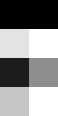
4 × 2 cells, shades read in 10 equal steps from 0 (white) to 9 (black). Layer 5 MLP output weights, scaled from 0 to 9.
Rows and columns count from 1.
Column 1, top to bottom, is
9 1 8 2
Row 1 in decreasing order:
9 9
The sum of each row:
18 1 12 2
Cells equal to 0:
2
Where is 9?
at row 1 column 1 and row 1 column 2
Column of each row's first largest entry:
1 1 1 1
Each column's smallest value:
1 0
